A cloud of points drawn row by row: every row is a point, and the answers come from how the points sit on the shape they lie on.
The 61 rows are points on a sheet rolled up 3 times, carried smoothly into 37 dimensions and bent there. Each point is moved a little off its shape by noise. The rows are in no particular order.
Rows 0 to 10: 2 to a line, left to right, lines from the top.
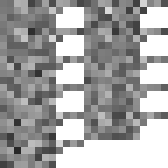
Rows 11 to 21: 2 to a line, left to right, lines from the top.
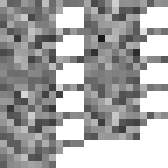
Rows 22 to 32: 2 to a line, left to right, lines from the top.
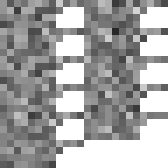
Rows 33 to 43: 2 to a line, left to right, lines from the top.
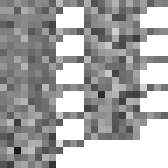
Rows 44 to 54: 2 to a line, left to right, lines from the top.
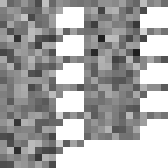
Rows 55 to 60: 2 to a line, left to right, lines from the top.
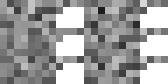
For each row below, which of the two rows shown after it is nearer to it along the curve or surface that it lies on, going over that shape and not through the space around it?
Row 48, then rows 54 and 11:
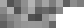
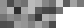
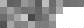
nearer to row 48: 11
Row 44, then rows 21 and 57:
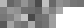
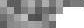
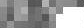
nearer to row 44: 21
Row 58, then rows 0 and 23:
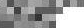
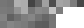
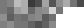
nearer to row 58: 0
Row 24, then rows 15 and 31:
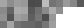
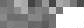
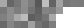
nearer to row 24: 15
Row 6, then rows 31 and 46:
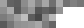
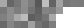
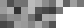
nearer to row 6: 31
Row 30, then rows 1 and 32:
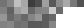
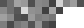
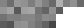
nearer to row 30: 1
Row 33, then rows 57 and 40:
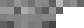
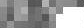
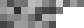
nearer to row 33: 57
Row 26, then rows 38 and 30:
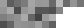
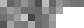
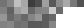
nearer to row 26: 38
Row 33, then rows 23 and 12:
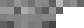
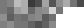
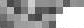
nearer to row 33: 23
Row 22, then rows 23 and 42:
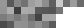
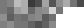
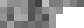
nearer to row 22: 42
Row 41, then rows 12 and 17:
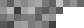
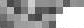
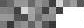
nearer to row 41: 17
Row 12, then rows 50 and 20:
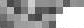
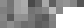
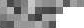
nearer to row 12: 20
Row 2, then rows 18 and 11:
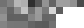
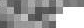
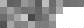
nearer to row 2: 11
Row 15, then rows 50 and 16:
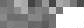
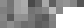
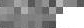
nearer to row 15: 50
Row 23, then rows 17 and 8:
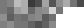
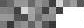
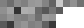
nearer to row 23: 17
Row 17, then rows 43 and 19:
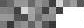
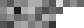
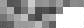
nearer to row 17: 43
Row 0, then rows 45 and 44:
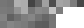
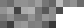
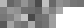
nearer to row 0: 45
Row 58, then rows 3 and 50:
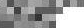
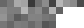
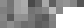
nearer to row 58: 3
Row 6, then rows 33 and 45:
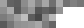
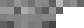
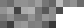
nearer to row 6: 45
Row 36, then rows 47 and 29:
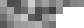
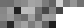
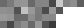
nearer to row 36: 47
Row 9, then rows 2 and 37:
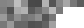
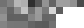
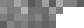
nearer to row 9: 2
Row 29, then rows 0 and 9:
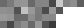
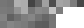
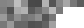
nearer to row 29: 0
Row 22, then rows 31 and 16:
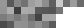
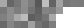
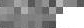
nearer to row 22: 31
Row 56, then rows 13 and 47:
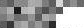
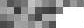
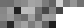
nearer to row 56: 47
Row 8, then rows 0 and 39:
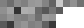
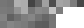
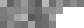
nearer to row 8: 0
